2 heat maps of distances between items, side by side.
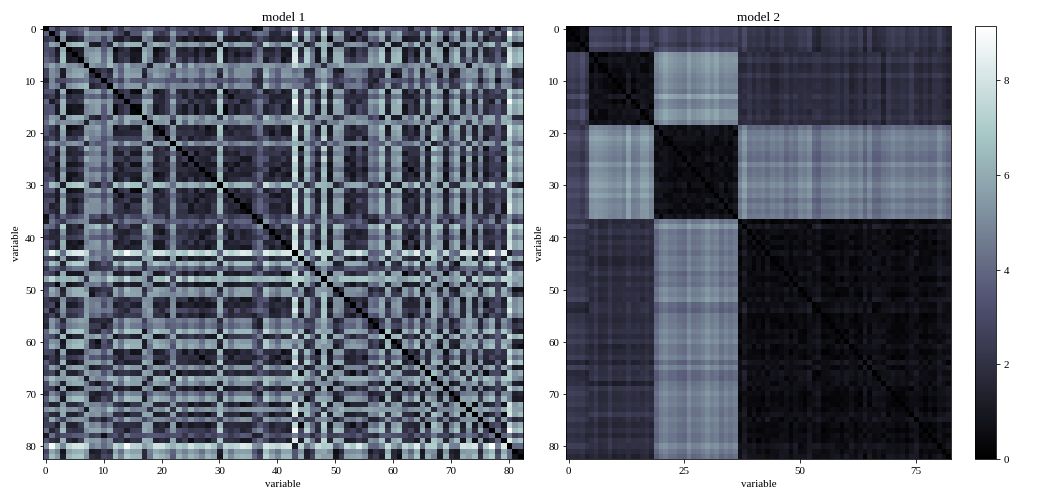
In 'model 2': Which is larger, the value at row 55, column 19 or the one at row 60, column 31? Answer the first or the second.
the second
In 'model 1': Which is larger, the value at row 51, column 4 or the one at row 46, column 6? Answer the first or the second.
the first
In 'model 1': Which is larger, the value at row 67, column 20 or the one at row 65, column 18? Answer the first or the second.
the first
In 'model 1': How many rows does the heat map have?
83
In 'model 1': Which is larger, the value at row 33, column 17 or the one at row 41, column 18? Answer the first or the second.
the first
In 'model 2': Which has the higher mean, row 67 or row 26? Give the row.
26
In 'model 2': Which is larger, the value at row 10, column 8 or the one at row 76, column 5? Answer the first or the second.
the second
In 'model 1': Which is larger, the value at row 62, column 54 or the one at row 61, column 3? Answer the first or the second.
the first
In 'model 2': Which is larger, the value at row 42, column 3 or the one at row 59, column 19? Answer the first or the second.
the second
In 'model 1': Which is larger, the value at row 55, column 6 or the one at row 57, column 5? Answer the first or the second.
the second
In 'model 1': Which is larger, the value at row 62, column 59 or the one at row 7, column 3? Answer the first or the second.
the second
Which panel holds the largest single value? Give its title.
model 1
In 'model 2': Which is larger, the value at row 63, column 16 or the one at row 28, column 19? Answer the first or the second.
the first
